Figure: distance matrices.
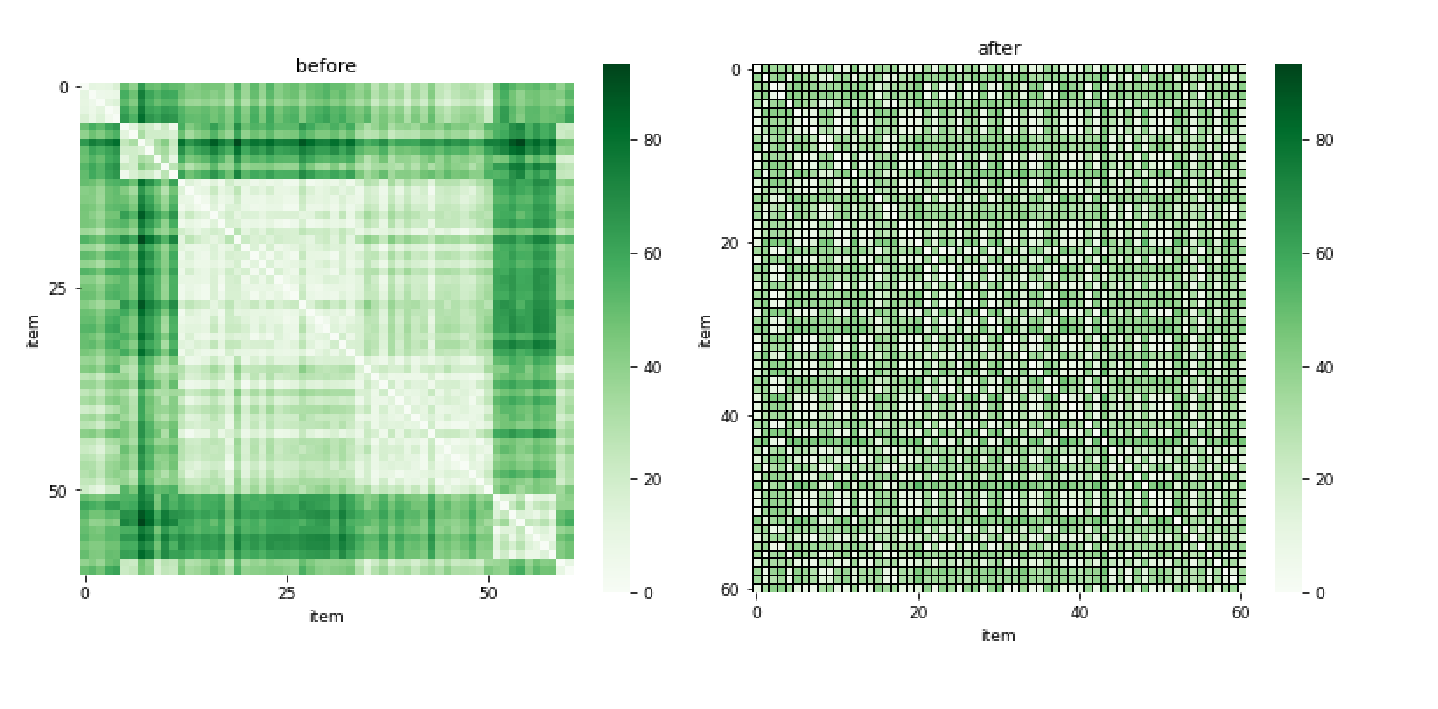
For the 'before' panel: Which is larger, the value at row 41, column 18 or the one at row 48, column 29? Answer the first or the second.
the second
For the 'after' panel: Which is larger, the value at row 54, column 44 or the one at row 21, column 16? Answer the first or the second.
the second
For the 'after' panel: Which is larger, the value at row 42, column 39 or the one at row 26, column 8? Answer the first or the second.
the second
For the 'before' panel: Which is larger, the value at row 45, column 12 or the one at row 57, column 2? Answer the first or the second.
the second
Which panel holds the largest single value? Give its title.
before
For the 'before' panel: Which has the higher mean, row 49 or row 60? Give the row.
60
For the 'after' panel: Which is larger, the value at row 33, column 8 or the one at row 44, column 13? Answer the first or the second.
the first
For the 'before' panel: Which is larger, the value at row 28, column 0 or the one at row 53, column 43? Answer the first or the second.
the second
